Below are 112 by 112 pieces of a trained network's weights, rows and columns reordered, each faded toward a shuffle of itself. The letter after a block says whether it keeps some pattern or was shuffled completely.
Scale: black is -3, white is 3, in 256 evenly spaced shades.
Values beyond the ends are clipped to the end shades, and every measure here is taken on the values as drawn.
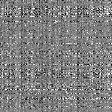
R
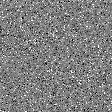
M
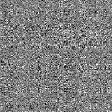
R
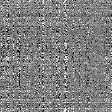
R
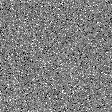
M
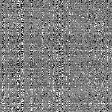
R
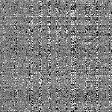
R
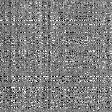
R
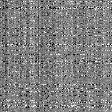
R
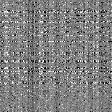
R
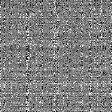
R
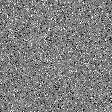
M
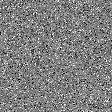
M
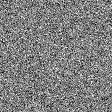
M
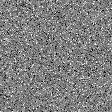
M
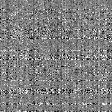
R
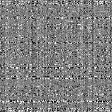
R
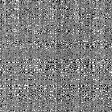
R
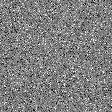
M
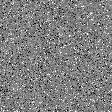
M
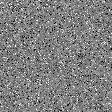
M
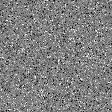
M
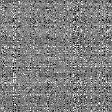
R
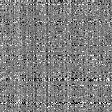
R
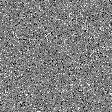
M
